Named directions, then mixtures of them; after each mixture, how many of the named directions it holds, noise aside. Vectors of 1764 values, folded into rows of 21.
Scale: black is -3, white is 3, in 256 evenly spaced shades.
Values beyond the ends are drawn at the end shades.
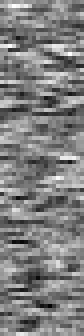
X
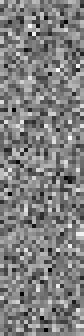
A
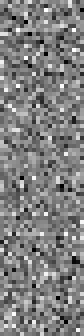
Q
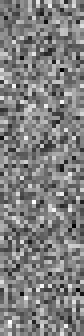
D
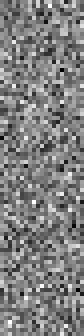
one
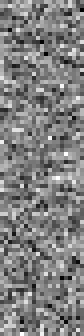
three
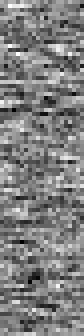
two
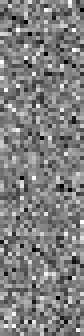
one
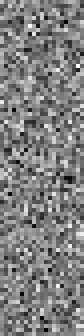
one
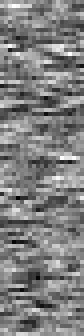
one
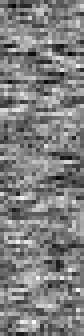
two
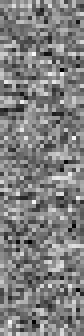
two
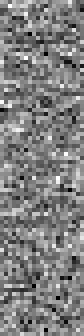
three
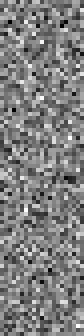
two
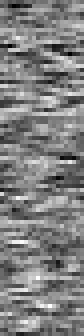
one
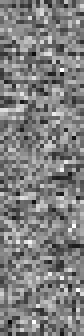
two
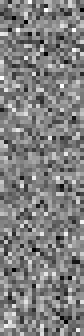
two
